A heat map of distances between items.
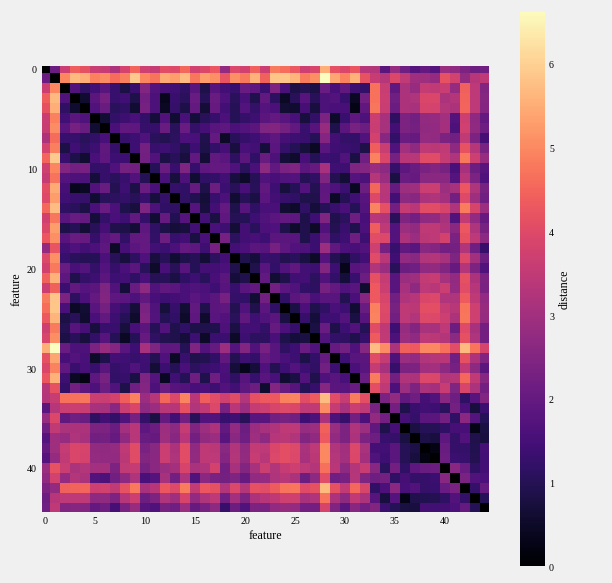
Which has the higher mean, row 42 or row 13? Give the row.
42
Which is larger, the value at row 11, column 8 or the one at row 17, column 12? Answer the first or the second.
the second
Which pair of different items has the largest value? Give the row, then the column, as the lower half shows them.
28, 1
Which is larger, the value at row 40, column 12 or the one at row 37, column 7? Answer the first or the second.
the first
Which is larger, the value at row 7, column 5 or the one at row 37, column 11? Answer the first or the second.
the second
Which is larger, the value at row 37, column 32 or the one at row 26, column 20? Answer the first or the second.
the first
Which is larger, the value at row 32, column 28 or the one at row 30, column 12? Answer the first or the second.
the first
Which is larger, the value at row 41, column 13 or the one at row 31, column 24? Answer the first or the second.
the first
